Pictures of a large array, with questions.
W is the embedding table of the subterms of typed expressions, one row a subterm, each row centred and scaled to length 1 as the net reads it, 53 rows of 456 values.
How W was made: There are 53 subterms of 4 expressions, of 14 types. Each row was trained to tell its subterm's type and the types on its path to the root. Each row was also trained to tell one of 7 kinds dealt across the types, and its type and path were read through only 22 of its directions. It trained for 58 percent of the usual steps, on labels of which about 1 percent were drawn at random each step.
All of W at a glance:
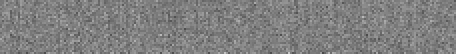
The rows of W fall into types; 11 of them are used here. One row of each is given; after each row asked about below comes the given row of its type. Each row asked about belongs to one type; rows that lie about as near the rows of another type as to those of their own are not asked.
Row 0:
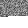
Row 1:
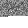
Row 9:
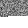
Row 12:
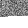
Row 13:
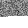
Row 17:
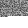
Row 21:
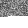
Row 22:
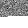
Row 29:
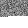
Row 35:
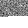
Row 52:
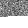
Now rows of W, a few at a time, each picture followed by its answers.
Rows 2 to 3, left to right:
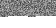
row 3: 21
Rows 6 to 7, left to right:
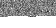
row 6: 13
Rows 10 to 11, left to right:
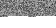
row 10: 21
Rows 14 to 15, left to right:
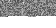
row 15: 17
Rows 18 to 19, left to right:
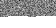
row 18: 29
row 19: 35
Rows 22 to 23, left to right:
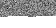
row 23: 9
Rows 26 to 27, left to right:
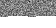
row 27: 29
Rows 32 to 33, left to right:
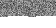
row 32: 21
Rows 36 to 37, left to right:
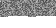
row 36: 13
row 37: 12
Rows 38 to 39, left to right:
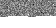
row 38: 9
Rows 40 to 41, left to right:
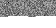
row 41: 13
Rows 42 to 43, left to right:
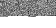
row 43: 0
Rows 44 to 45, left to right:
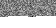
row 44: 9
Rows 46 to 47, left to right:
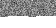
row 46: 12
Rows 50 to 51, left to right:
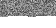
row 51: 17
